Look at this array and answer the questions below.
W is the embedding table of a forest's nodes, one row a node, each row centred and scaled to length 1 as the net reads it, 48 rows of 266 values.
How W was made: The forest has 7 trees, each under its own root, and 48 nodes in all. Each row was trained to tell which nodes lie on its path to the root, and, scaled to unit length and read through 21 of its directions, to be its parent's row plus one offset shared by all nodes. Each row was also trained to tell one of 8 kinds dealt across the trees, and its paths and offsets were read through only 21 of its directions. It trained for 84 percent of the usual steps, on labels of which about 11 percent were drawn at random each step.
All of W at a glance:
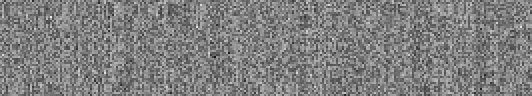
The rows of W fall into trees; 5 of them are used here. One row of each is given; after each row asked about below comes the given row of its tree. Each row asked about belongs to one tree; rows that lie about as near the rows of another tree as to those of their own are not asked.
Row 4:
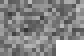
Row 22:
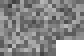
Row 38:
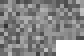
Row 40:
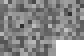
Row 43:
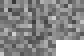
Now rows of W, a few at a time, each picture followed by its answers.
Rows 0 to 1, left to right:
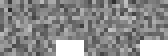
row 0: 43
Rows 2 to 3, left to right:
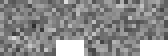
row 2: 4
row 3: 40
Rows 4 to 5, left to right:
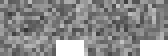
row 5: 4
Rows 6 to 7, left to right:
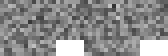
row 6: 40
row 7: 40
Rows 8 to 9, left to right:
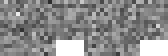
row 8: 4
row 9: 22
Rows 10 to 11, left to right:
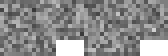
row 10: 43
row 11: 22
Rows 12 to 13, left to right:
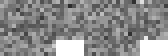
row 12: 4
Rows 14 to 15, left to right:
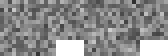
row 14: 43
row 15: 22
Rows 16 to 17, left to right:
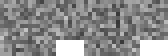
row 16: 38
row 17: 43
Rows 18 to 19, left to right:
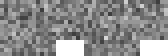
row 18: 22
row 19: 43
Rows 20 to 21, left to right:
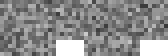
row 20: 40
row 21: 4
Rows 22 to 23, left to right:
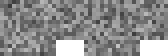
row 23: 22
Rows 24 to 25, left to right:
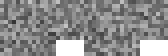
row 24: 22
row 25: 40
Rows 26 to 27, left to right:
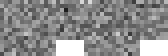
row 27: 4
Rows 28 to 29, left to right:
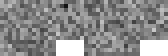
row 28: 43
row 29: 22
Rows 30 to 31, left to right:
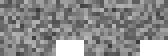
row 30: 22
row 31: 22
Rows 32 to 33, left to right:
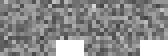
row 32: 40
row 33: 4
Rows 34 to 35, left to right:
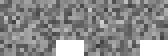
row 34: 22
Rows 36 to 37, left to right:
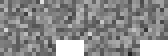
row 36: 43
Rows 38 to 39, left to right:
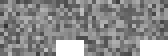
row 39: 40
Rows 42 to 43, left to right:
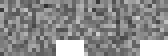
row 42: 43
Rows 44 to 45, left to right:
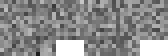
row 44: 43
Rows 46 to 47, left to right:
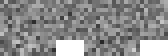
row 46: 40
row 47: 43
